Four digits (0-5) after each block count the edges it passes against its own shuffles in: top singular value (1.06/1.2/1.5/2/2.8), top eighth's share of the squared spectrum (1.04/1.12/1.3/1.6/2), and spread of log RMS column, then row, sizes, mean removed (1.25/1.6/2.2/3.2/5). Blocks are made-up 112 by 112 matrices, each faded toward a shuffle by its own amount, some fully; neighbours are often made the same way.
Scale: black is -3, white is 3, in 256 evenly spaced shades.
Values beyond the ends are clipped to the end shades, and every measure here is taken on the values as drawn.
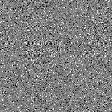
4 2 1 1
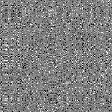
5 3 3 2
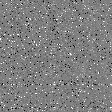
3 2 0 1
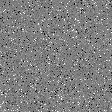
2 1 0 0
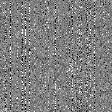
2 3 4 0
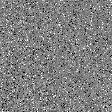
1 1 1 0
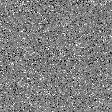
0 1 0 2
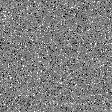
1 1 0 1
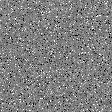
0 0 0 0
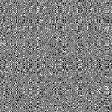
5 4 3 3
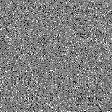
4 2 1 1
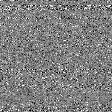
1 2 0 3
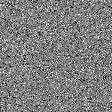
0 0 0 0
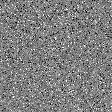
0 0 0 0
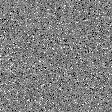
0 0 0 0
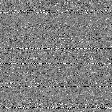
2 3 0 4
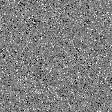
0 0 0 0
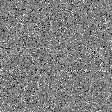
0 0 0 1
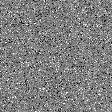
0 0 0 1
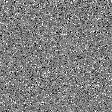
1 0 0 2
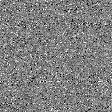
1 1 0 2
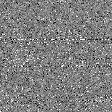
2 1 0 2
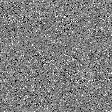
1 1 0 2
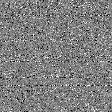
1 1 0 3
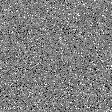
0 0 0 1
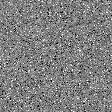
0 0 0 1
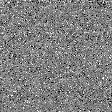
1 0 0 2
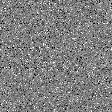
1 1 0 1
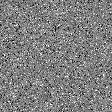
0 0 0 1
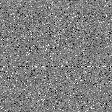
2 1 0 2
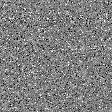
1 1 0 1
